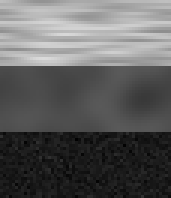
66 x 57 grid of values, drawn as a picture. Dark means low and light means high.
The table splits into 3 rows of 1 panel. Panel 1,1: high, streaked across. Panel 2,1: low, smooth, faint in contrast. Panel 3,1: very low, fine-grained, faint in contrast.
